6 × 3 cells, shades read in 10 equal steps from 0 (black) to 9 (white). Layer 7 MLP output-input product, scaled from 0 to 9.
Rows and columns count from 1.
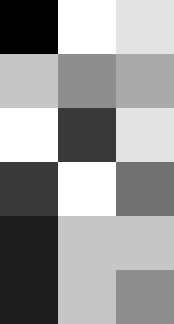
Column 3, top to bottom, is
8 6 8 4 7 5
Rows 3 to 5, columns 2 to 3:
2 8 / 9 4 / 7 7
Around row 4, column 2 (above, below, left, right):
2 7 2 4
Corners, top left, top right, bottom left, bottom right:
0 8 1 5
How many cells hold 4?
1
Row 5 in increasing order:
1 7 7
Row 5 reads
1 7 7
